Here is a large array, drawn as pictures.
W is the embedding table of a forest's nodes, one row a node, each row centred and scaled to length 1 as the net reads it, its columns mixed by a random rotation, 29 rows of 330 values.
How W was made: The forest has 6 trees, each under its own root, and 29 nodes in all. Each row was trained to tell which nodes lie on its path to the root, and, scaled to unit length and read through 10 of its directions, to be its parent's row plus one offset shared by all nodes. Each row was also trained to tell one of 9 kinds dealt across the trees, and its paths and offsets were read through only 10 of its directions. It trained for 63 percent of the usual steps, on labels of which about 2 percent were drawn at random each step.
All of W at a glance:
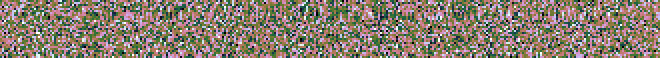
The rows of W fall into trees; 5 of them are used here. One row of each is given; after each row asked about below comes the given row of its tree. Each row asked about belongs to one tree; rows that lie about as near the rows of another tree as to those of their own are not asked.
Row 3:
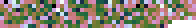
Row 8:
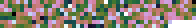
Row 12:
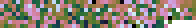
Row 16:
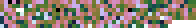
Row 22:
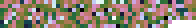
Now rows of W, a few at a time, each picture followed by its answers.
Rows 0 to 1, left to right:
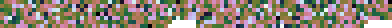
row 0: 3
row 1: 8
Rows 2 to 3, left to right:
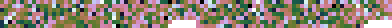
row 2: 22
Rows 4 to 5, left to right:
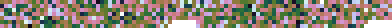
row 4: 3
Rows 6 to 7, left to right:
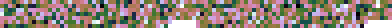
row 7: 8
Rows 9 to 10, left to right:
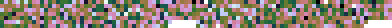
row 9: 8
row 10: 3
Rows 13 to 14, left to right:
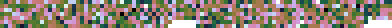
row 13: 22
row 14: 16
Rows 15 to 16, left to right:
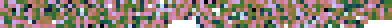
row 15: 8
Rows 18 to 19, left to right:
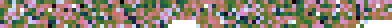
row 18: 3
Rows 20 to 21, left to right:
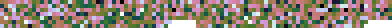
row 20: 3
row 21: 8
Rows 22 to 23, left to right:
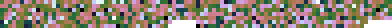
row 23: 22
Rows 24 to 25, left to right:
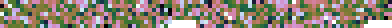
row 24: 16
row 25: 16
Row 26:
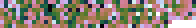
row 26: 8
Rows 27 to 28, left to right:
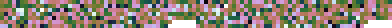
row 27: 8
